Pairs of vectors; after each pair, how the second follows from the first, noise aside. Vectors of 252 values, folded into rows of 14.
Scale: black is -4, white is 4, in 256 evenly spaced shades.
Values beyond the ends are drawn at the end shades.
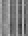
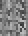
sign-scrambled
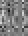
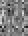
copied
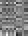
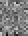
sign-scrambled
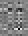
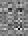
copied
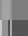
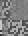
sign-scrambled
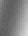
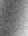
copied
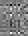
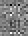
copied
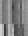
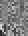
sign-scrambled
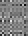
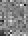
sign-scrambled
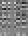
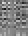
copied
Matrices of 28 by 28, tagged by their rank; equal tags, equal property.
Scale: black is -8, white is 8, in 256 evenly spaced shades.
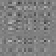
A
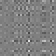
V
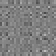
A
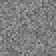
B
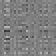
A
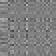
V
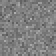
B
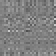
A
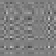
V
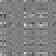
V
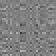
A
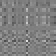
V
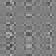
V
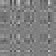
V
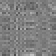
A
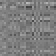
A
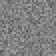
B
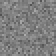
B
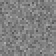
B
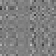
A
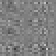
A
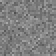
B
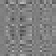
V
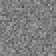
B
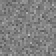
B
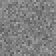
B
